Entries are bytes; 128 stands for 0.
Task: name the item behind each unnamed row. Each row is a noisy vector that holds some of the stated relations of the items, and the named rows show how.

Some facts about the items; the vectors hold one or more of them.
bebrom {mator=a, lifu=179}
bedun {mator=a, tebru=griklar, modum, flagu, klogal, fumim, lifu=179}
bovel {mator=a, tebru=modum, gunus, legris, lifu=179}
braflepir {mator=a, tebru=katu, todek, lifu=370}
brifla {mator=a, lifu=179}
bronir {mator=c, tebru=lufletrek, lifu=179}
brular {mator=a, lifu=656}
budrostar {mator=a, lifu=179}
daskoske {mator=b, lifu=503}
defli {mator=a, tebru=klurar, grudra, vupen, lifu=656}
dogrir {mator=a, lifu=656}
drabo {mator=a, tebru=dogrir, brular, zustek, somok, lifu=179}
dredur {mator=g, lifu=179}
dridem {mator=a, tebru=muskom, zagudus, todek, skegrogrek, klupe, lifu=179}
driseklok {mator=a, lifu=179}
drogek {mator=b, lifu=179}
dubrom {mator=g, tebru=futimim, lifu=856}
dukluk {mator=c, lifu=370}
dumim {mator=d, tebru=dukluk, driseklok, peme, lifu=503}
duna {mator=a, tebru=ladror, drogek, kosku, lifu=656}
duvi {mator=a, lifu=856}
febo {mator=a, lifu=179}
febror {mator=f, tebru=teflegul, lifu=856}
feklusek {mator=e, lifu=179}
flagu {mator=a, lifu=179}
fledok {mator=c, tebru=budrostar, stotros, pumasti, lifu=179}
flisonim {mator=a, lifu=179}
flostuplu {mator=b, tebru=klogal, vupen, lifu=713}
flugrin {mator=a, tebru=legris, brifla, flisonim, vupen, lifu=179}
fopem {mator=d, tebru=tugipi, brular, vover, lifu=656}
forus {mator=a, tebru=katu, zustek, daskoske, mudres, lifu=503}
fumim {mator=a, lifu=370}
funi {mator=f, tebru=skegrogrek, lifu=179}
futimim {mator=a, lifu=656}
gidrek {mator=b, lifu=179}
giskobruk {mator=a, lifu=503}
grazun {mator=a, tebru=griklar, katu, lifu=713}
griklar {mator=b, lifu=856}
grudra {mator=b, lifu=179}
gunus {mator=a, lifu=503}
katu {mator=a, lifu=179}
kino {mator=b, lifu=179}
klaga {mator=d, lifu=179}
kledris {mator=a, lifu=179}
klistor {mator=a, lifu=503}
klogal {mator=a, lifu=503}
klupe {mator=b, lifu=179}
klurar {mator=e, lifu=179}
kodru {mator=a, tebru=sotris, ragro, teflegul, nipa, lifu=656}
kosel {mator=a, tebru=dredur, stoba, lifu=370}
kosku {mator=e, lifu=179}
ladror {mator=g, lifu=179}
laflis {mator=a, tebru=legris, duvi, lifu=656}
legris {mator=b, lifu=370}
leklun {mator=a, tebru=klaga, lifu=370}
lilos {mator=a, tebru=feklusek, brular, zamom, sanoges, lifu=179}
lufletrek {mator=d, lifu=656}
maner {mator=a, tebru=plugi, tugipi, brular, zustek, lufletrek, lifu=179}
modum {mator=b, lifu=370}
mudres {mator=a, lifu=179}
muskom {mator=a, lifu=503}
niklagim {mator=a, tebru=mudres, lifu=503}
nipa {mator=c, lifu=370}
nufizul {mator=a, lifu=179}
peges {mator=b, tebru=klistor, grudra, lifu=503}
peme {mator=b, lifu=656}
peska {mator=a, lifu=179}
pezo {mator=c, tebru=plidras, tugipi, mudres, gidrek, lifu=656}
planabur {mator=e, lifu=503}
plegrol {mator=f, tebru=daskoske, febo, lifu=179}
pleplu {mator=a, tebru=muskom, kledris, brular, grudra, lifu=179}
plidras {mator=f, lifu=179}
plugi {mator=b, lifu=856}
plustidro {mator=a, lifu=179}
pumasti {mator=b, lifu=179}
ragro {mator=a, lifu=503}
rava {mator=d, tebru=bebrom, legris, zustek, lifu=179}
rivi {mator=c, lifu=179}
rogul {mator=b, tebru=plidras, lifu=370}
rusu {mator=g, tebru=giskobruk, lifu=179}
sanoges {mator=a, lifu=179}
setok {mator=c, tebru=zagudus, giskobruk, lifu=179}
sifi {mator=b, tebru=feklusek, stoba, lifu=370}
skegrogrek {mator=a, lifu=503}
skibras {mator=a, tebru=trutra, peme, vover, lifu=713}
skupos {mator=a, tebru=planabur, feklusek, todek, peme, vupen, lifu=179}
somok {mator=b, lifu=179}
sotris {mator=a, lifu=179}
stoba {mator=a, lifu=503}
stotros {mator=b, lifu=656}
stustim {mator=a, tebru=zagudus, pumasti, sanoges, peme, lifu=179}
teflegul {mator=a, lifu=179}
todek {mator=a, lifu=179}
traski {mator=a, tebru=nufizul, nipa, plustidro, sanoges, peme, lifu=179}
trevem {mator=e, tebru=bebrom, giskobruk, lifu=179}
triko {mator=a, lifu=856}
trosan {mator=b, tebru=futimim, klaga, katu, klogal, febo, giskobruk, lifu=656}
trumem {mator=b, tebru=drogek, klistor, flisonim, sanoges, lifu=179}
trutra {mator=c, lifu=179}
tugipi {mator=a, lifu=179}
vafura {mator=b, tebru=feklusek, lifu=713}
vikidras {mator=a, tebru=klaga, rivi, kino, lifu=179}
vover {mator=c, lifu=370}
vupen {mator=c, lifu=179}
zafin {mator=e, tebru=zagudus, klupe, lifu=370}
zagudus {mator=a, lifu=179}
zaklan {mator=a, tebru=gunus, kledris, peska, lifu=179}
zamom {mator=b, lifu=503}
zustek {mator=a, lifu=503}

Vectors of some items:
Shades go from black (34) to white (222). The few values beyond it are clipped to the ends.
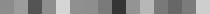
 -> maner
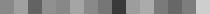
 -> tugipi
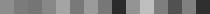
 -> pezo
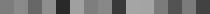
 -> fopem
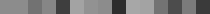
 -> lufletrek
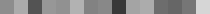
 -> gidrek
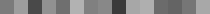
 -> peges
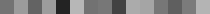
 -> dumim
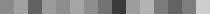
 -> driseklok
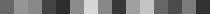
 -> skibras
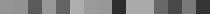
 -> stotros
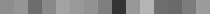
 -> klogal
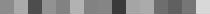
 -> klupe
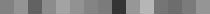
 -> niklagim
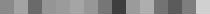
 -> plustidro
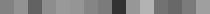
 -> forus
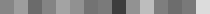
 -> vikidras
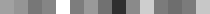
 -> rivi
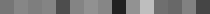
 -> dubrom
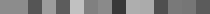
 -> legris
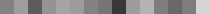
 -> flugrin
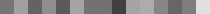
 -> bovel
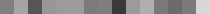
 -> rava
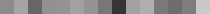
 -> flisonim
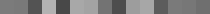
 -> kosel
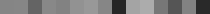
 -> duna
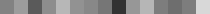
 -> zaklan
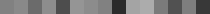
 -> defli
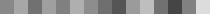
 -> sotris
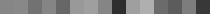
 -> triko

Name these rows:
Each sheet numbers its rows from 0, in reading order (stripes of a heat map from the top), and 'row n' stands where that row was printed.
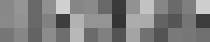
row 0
setok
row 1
plugi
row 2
zafin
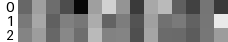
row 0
vafura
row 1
trevem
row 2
planabur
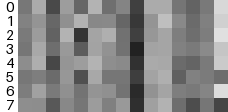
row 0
trumem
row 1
bronir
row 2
dredur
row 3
ladror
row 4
drogek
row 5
braflepir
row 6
plidras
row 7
trosan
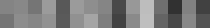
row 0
kodru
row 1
febror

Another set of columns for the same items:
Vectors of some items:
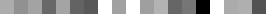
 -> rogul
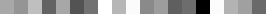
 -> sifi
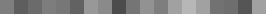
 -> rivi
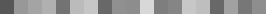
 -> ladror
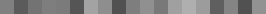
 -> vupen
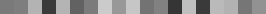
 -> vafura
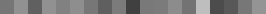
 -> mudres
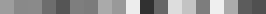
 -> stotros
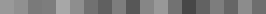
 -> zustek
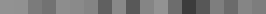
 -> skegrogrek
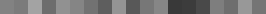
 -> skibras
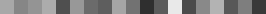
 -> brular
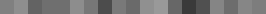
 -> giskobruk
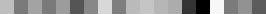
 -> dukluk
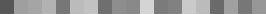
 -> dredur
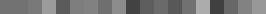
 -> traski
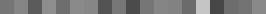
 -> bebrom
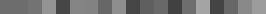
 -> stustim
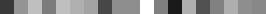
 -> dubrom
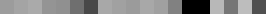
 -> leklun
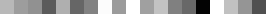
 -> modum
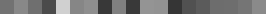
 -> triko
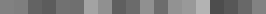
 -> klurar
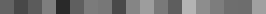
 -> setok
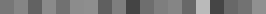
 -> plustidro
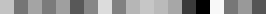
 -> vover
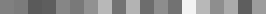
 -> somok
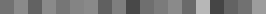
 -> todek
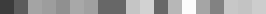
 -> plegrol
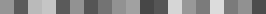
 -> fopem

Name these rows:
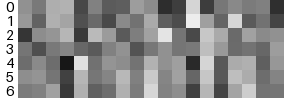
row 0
defli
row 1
pezo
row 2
rusu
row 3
fledok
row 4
griklar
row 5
daskoske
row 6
flostuplu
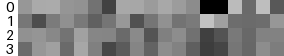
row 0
braflepir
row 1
bronir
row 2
stoba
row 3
grazun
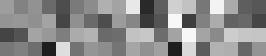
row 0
peme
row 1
futimim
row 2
funi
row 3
plugi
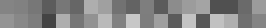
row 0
feklusek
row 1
zamom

